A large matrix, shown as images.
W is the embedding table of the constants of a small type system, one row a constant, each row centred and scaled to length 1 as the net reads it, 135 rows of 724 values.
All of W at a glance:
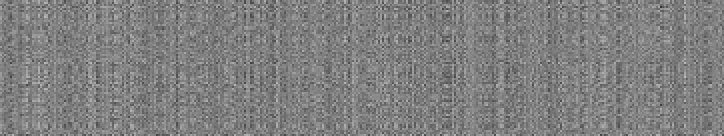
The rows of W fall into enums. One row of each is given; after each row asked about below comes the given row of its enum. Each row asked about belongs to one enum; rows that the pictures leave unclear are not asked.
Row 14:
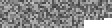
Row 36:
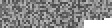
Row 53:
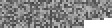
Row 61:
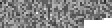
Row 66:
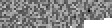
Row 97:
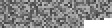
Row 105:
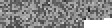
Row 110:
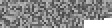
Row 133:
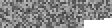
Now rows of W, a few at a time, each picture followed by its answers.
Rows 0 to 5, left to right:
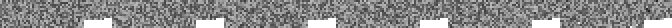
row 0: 36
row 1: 110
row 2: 133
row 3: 14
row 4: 97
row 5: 66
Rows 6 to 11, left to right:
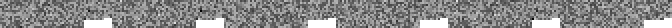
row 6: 105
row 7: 105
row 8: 133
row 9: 36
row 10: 105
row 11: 97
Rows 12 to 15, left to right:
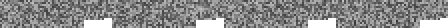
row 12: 14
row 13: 53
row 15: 36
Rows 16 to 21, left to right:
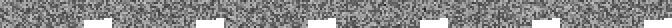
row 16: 133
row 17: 14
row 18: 133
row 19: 105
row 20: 53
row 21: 14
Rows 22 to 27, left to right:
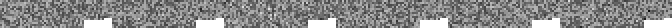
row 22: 110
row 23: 105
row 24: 61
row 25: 36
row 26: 97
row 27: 105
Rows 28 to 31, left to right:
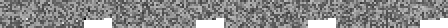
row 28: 105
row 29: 97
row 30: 133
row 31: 53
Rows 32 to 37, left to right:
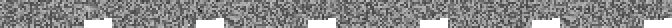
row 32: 53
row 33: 66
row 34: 110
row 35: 97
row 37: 110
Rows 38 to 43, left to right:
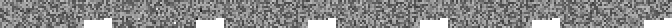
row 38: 133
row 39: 105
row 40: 36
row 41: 36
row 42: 36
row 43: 97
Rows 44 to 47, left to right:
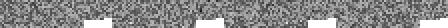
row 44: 97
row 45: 66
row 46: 105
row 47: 133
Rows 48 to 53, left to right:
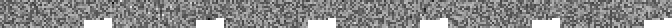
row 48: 97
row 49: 61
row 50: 36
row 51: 66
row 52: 110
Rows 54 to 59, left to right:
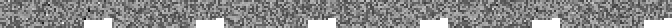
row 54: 105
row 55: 133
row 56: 110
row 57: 97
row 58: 105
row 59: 14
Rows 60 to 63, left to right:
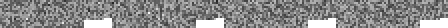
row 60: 105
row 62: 14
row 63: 14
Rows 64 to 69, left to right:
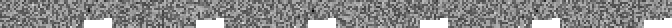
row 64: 66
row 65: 53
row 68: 66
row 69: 36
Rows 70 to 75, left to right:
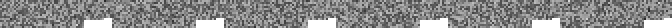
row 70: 66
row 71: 14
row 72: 36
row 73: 133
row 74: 110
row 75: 105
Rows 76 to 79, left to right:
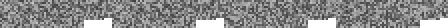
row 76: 14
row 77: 14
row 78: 110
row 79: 53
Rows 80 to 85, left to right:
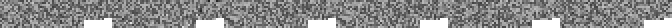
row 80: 14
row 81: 66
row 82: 110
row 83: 110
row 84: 53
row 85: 97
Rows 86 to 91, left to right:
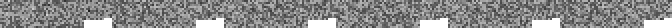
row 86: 105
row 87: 97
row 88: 14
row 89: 133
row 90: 14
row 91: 97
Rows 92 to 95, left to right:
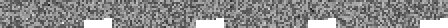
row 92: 105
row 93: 36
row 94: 66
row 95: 110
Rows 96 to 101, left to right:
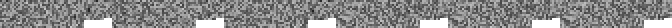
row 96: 66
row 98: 66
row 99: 110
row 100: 110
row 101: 110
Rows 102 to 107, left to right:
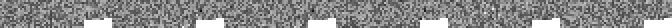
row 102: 53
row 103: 66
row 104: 66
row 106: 61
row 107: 110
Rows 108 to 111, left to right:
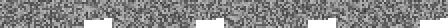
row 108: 53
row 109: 133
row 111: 133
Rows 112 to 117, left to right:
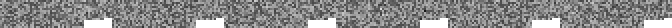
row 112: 53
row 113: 36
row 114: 97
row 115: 105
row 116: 36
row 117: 14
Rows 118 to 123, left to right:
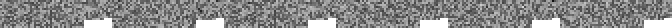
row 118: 53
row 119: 66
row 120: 53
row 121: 14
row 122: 66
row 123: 110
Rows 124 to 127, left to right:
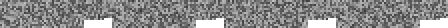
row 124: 110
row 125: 133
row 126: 36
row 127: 133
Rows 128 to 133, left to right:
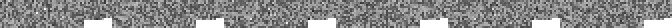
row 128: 61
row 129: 110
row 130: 105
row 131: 53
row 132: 105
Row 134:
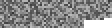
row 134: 97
